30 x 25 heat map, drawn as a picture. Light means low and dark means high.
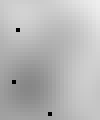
Overall the values sit about 30% of the way up the scale. The bottom left is the ninth with the highest average. There are three isolated cells, each far higher than the cells round it. The values are skewed, with a long tail toward high values. The ninth with the lowest average is the top right. Neither half mirrors the other. The field climbs toward the bottom left. No regular stripes run through it.
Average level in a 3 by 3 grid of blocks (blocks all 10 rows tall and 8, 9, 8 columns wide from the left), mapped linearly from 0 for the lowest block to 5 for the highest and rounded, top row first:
1 1 0
4 3 1
5 4 1
